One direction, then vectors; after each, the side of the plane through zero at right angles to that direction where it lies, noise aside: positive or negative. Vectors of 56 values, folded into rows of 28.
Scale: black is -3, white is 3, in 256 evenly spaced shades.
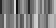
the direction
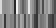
negative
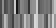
positive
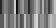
positive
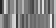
positive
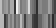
negative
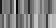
positive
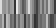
negative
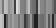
negative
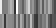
negative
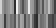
negative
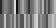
positive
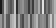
positive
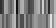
positive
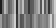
positive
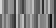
negative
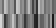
negative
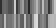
positive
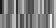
positive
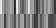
negative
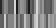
positive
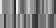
negative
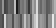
positive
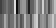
positive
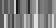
positive
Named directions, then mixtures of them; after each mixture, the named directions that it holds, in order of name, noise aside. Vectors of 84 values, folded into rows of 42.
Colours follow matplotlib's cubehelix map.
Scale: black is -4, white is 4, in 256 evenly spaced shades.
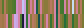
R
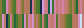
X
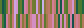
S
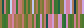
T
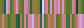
S, T, X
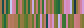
T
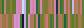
R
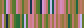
X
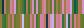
R, S, T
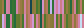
T, X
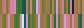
R, X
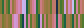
R, T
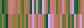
S, T, X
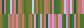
T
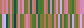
S, X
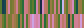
S, X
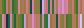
X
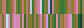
X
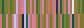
R, S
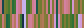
R, X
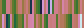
X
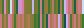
S, T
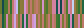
R, S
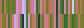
R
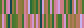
T, X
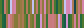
T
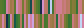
X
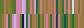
R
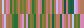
R, S, T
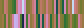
R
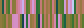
R, T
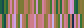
S, T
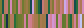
T, X
